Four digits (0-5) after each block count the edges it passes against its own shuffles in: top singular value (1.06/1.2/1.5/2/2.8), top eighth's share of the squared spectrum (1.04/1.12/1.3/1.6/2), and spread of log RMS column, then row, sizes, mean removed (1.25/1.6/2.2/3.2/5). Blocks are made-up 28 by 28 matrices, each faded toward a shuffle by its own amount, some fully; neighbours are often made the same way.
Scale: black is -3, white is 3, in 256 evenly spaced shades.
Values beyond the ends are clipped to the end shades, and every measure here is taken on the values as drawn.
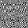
3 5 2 2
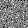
0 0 0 0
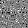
2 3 0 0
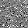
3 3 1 1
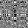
4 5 2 2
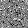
1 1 0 0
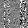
1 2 3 0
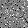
0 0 0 0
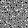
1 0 0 0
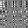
4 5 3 3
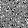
0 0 0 0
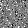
0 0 0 0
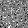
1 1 0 0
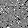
0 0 0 0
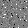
1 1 1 0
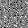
2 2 1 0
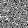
0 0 0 0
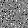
1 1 0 0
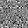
3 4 2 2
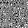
2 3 0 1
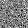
1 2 0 0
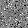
0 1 0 0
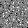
1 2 1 0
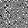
3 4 2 1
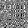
3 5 2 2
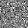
3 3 1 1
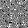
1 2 0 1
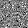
1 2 0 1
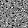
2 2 0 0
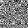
3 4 1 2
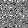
2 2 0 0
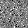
2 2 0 0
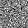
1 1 0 0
